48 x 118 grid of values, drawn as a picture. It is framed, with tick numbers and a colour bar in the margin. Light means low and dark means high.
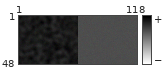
It is made of 1 by 2 panels. Panel 1,1: very high, blotchy, faint in contrast. Panel 1,2: high, flat.
